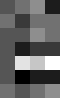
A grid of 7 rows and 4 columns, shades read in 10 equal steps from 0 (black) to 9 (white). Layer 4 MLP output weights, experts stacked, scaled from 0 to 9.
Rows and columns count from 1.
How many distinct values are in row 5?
4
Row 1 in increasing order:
1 3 4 5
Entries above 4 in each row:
1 0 1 0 3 0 1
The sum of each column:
23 21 28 26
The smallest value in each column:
3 0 1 1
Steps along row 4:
down up same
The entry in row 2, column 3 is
4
